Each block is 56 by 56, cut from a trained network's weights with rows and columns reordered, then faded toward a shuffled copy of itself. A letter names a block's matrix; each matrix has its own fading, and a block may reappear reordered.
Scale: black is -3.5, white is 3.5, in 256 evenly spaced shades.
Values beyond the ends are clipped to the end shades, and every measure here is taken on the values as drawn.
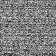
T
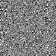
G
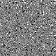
G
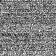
T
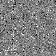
G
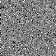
G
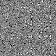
G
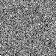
G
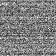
T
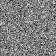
G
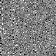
G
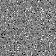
G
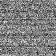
T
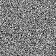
G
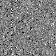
G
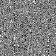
G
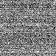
T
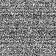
T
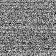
T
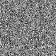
G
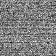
T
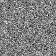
G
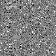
G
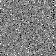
G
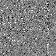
G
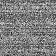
T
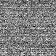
T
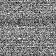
T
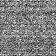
T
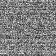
T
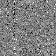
G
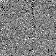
G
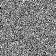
G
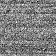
T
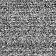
T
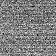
T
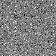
G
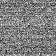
T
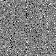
G
